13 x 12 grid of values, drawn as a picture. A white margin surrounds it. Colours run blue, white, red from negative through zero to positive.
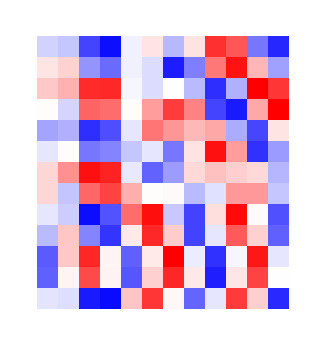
No overall slope runs across the table. No single row or column stands out from its neighbours. Overall the values sit about 50% of the way up the scale. Concentric rings centre on the bottom left. The halves do not mirror each other.
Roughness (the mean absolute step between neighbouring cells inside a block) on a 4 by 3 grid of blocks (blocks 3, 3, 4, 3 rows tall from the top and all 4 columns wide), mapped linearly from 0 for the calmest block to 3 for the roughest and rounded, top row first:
1 0 3
1 0 3
1 1 1
2 2 3
